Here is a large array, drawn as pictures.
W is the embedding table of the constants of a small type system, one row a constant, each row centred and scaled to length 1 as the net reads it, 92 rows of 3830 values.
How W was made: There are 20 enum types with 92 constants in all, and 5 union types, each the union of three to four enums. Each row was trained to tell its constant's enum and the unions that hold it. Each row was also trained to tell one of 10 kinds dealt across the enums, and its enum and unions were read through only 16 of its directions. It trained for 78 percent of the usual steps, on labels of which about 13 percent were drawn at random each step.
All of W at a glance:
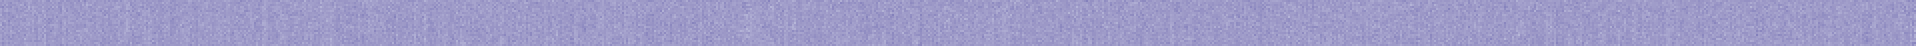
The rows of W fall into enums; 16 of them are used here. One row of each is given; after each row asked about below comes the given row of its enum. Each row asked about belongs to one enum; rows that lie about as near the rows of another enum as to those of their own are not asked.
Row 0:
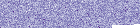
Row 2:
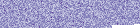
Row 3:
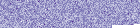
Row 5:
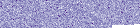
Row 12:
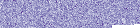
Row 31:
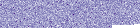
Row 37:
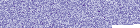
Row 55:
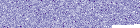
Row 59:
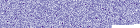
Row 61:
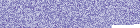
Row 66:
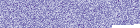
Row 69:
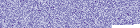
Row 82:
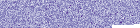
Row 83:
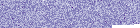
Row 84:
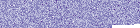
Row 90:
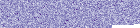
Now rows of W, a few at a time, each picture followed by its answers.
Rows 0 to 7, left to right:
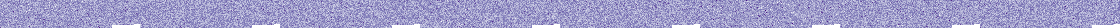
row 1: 83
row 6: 31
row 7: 0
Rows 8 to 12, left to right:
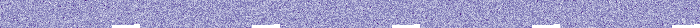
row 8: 5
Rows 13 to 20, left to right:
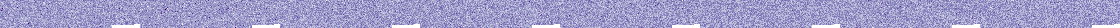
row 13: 55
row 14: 5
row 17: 12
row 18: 59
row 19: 61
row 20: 83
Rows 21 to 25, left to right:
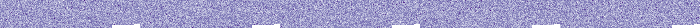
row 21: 84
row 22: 84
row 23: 37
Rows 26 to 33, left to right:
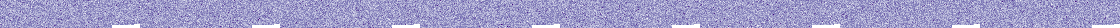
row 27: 12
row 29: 66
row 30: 82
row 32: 5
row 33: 69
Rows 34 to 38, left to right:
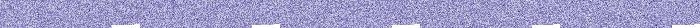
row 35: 69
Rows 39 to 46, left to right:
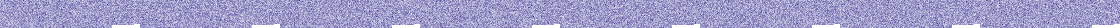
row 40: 61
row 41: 37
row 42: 66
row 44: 66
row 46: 12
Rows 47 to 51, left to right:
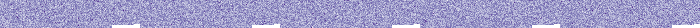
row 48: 3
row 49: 3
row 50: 37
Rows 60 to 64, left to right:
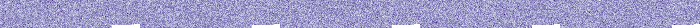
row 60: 61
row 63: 2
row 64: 0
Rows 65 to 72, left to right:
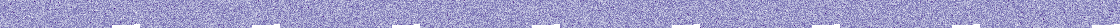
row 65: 83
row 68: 59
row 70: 90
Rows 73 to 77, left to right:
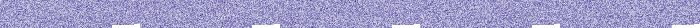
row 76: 84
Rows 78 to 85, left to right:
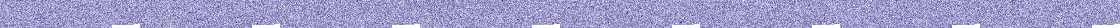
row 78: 66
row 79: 84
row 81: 3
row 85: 3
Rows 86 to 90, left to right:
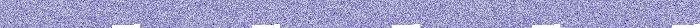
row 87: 5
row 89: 83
